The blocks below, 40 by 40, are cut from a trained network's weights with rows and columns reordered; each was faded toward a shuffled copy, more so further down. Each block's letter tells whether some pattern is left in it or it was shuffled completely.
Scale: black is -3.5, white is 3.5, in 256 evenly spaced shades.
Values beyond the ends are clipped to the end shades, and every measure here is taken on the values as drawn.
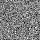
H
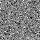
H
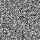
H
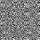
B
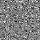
B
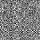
B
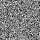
H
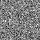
H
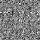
B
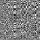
B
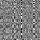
B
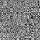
B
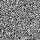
H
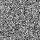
H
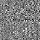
B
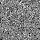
H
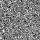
H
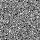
H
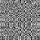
B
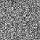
B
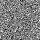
H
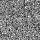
H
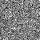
H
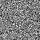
H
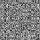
B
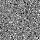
H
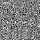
B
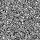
H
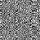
B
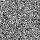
H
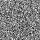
H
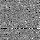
B
